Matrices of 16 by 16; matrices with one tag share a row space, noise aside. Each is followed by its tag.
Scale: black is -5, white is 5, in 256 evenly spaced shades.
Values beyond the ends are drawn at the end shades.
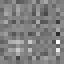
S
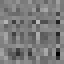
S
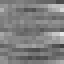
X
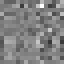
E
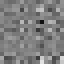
E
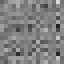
S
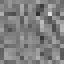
E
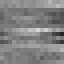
X
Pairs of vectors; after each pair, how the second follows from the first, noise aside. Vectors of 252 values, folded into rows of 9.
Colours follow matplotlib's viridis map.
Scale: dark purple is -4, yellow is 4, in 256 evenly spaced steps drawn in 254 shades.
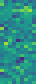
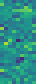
copied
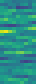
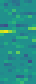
partly zeroed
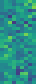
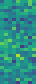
shuffled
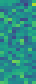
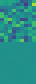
partly zeroed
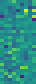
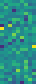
shuffled
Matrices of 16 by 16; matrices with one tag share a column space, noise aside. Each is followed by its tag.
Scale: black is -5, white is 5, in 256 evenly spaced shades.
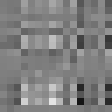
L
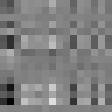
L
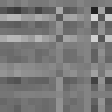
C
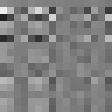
C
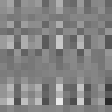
L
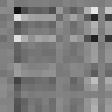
C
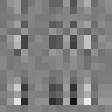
L
